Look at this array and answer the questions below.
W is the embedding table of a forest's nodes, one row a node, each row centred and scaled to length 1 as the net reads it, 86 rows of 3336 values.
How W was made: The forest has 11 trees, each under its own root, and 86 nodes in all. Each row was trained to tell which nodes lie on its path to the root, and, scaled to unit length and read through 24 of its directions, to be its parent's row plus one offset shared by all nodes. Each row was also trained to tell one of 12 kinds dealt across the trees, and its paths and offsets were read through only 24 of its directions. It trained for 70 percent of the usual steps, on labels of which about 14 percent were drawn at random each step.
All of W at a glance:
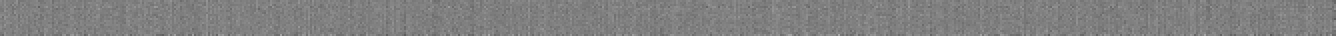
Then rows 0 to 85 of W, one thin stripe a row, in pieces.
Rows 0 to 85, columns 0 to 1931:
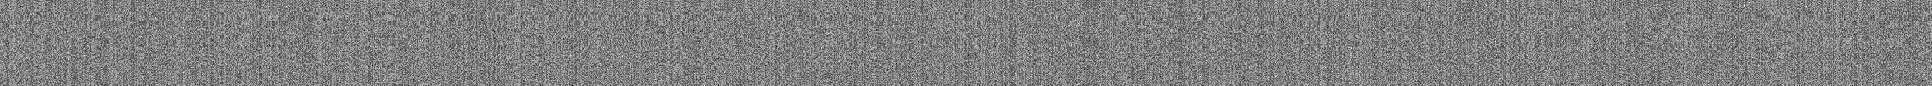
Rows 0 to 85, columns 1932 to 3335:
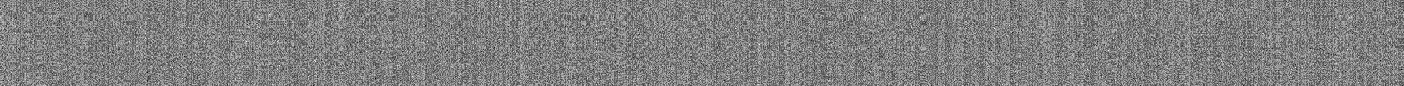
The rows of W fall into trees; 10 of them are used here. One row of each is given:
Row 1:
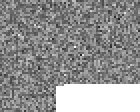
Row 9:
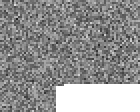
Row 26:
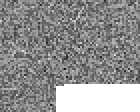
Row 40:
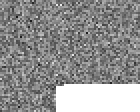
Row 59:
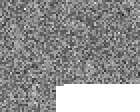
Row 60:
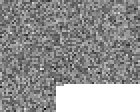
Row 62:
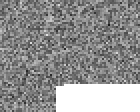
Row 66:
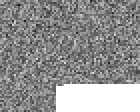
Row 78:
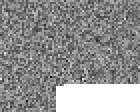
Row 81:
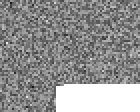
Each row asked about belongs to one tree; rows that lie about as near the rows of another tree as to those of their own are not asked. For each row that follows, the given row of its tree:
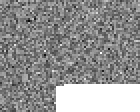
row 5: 40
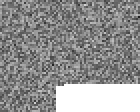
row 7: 26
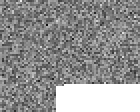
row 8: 60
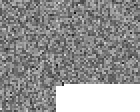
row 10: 9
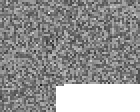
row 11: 26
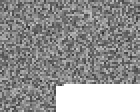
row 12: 78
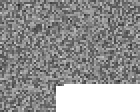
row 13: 78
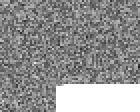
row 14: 66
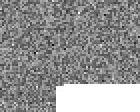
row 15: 62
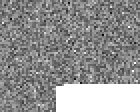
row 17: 62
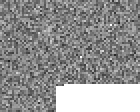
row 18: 62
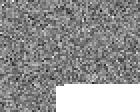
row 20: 62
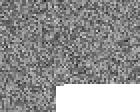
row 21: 60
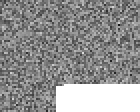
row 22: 78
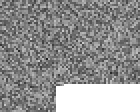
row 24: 60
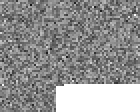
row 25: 40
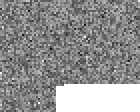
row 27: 40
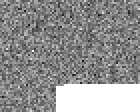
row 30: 66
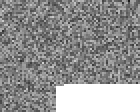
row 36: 59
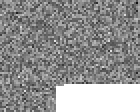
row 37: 66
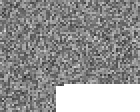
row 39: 9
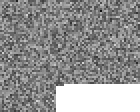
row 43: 40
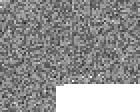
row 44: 66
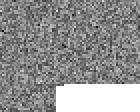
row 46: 40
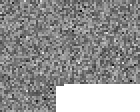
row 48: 62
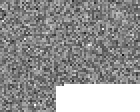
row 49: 62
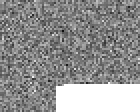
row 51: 66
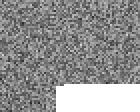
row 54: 9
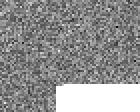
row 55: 1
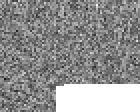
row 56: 40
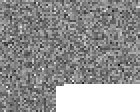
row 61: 40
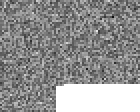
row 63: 78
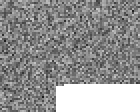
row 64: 9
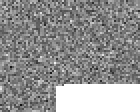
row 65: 26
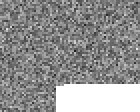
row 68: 66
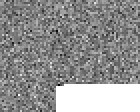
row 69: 40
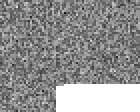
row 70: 1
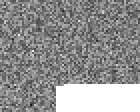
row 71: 66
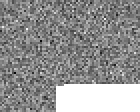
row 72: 66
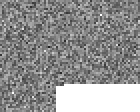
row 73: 62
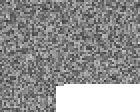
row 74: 1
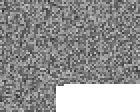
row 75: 81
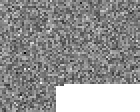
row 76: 62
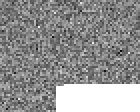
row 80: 60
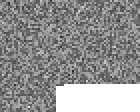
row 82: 62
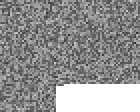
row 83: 81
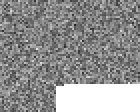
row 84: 40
